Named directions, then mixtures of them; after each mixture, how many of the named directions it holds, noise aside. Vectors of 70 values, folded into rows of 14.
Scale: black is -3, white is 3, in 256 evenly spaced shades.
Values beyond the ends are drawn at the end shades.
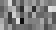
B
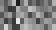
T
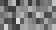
one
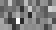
two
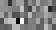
two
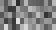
one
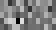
two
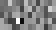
two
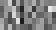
one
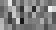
one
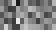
one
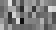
one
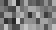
one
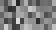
one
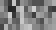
two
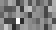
two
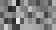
one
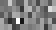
two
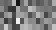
one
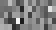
two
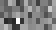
two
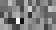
two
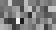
two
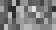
two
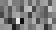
two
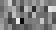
one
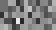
two
